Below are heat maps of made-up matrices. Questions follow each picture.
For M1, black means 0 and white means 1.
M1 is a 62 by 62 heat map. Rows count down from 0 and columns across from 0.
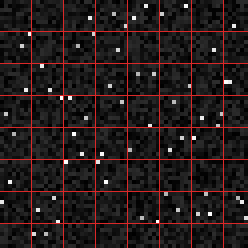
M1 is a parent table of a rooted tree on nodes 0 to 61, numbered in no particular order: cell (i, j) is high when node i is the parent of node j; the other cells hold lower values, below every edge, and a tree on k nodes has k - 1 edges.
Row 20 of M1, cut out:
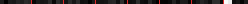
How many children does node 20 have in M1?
2
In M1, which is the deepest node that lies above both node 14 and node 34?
33
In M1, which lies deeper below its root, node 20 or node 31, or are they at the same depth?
node 20
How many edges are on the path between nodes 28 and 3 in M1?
1
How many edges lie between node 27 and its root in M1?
5
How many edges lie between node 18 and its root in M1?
2
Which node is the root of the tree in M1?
4
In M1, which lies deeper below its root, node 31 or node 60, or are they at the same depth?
node 60
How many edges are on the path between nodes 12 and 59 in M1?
3
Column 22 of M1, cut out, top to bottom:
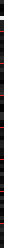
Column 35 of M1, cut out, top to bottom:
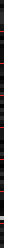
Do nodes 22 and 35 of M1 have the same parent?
no
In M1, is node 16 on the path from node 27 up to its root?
no
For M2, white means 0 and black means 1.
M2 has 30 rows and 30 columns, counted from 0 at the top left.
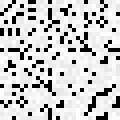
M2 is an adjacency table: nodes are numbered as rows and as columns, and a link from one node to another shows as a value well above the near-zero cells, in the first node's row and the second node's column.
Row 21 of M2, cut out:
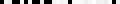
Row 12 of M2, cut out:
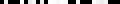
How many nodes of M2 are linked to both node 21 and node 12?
8
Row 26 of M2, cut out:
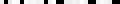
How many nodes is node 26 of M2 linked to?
9
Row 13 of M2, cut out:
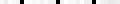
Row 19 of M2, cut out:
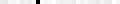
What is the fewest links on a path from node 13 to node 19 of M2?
5
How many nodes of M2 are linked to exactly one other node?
1
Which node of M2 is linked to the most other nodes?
node 12
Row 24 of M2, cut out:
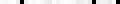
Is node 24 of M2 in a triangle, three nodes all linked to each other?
no
